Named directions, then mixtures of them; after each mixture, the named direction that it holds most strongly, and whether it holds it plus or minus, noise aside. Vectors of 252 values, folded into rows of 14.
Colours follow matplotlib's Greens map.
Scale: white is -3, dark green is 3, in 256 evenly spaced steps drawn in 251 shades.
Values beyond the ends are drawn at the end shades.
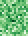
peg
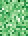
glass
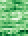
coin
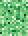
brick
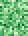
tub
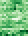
coin, plus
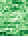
coin, plus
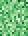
glass, plus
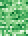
coin, minus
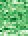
coin, minus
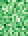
glass, plus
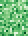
tub, plus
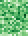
brick, plus
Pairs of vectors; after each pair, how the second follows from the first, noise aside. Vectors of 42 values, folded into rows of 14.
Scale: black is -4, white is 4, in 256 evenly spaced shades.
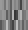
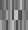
negated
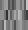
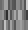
copied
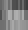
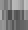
negated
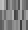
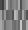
negated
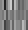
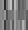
copied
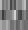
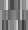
wrapped around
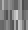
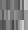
wrapped around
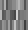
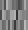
negated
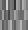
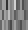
negated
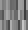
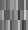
negated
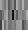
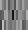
copied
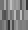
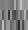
wrapped around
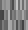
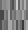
copied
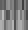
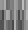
negated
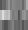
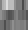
wrapped around
